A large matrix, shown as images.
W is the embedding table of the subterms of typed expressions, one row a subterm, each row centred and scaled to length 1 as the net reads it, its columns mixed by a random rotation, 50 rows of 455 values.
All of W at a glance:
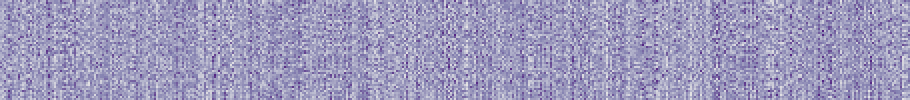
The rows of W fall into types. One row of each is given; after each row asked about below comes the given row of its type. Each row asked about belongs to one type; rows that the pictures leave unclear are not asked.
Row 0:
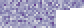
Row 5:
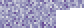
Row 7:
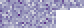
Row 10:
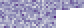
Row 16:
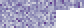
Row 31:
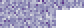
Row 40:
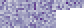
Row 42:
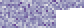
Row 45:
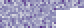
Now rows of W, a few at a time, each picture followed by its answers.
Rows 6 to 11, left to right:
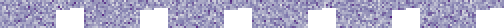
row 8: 45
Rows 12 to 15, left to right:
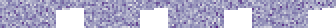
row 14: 10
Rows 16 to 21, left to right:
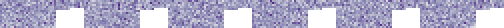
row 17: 40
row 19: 7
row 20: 5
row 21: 16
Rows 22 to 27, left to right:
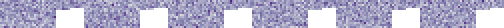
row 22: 10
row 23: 42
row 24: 45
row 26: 0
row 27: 45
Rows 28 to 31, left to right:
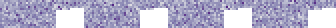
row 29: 42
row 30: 40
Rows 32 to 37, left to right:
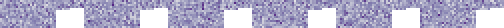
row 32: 42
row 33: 31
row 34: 40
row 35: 0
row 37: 7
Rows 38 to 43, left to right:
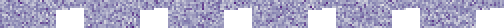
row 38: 7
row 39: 10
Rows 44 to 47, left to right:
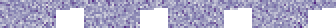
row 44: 10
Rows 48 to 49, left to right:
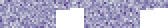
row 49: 42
